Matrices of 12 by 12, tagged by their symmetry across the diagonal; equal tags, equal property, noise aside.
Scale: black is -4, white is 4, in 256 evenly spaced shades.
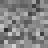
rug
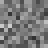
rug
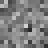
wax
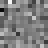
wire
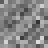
wax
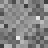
wax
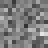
rug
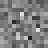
wire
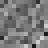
wax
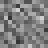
wire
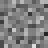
wire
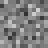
wire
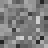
wax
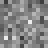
rug
